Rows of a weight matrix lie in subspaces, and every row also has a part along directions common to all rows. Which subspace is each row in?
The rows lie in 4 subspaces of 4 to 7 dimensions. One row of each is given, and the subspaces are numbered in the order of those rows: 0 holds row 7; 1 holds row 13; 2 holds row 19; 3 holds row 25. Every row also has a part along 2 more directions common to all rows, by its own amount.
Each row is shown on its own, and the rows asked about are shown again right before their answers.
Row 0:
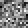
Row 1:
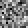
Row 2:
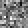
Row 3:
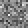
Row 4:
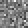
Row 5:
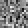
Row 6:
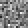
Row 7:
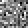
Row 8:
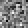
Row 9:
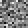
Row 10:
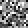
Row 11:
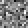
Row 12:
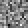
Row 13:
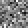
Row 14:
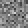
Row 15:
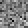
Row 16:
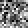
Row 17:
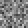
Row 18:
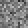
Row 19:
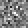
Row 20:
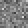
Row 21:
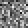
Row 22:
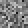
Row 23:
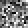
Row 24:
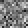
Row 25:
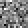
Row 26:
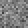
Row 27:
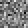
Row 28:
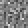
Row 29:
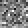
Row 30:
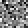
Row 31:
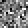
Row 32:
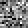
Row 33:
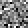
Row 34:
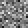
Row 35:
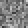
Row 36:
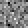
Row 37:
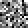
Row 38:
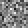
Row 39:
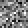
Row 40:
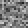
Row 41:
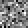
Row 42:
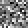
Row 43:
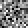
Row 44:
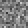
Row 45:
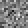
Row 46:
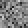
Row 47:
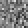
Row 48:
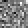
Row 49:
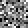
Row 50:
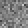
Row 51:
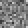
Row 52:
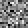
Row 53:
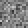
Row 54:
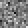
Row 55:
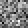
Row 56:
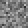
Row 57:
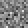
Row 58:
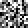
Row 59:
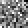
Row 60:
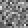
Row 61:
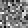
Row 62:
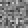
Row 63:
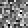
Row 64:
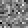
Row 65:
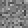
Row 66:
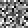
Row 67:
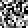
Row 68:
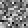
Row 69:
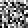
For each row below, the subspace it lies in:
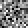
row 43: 2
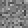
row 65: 1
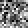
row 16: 3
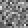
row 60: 2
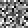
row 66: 0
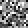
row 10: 2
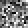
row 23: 1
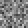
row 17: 0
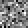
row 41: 1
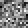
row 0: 2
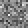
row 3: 2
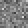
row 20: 0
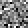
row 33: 3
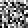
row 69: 3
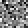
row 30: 3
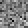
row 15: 0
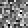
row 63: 3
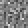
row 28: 0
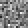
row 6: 3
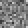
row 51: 2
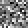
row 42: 1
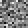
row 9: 3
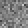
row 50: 0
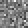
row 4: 0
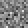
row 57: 2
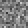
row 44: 0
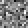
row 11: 0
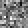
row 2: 2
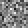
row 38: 2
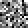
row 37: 1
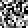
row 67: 2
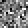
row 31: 0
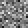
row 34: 3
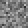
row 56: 1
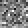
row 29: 3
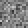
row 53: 1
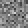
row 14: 3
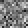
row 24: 2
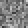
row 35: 2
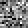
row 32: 2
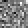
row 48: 0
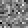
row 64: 1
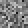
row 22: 1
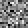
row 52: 3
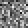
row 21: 3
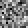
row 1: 2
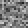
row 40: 2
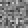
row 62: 3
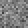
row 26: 3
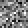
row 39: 1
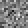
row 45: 3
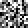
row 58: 1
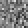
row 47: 0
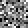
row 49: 3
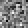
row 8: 1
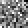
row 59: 1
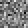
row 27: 0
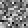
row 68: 2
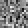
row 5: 0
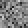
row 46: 2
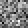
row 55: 3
